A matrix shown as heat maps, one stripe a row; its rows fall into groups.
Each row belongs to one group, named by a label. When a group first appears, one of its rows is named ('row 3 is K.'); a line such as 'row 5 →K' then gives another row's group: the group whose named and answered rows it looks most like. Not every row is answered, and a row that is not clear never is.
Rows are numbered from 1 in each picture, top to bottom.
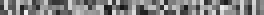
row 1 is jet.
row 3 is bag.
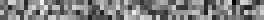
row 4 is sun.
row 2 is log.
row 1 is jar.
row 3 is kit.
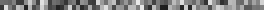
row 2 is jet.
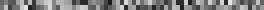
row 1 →sun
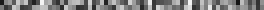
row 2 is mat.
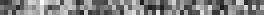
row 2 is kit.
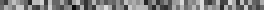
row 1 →jar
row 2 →jet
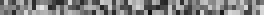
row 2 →kit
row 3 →log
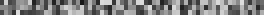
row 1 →jet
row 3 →bag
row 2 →bag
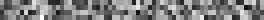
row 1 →mat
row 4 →jar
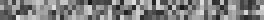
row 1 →sun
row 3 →kit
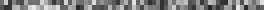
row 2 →log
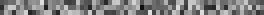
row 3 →bag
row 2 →jar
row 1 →jar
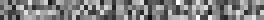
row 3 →log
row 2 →jet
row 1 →kit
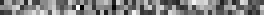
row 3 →log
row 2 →mat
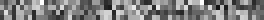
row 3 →jet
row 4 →jet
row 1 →jar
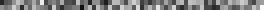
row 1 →jar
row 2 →mat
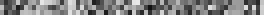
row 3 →log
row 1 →log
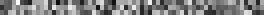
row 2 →log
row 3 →jar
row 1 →mat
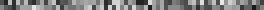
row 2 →log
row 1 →bag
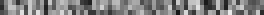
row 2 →jar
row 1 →jar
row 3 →sun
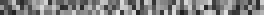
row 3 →bag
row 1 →mat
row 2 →mat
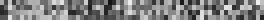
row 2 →jar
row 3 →sun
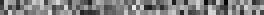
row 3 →sun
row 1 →jar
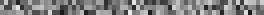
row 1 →kit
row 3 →jet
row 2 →mat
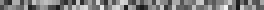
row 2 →bag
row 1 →mat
